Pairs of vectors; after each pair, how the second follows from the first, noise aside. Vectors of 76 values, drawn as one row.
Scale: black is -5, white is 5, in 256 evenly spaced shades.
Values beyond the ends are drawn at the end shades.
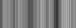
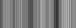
copied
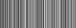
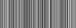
wrapped around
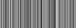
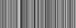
reversed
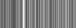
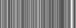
wrapped around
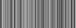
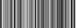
scaled up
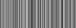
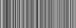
wrapped around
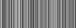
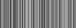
wrapped around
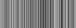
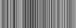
reversed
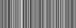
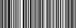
scaled up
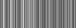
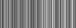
reversed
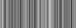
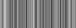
wrapped around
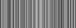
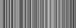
wrapped around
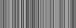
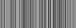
wrapped around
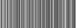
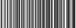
scaled up
